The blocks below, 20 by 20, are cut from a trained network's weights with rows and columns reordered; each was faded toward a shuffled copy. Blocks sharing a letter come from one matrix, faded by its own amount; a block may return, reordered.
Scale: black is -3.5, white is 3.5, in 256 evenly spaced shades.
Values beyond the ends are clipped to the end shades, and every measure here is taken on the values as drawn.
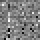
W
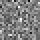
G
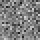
G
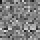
W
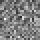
W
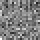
W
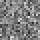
G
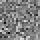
G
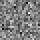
G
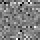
W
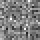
W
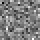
G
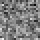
W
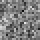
G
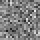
G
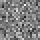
G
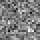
G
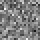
W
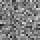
G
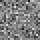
G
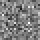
G
